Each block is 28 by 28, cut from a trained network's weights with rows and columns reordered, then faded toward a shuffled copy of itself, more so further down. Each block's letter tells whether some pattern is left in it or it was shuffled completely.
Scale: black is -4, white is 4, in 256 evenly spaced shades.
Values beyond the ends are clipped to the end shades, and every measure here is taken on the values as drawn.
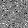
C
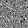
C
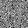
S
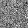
C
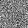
C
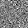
C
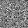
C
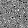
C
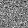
S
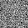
C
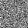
S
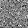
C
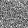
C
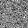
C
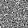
S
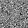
S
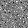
S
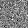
S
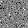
C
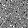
S
